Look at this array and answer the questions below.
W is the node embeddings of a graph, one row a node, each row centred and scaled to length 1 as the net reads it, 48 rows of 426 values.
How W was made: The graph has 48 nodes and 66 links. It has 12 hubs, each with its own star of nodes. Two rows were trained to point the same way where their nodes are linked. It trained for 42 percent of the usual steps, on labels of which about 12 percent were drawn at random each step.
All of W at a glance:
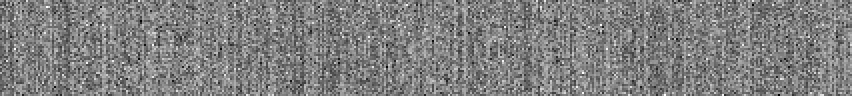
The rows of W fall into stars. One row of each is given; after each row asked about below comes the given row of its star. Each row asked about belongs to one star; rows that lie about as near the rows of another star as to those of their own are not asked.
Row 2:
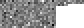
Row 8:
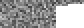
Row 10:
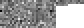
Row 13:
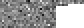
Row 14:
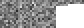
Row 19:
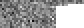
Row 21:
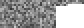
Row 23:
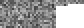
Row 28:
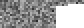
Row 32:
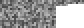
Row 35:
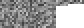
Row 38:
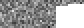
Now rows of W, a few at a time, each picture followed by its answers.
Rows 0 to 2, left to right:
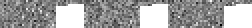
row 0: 10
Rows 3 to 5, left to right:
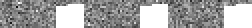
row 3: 21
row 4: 13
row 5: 19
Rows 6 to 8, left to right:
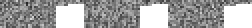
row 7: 2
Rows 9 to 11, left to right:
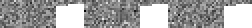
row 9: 35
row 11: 35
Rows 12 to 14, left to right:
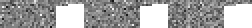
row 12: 28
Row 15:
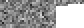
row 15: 38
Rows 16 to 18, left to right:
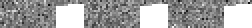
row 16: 14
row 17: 14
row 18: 19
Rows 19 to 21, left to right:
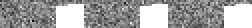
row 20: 14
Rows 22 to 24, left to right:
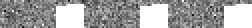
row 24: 10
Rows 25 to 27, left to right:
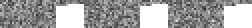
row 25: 10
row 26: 28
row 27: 23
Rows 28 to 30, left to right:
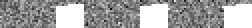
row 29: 32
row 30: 21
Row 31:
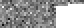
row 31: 19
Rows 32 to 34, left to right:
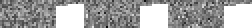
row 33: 2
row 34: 38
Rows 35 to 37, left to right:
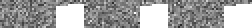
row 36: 14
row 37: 8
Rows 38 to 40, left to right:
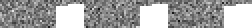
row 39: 32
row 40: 32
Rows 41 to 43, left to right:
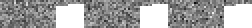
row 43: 32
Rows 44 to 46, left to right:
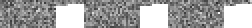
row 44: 19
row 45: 13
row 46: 8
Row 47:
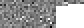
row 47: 35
